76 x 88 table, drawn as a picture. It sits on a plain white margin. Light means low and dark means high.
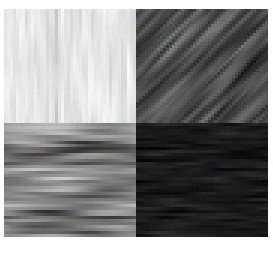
The table splits into 2 rows of 2 panels. Panel 1,1: very low, streaked downward, faint in contrast. Panel 1,2: high, slanting up to the right. Panel 2,1: middling, streaked across, strong in contrast. Panel 2,2: very high, streaked across, faint in contrast.
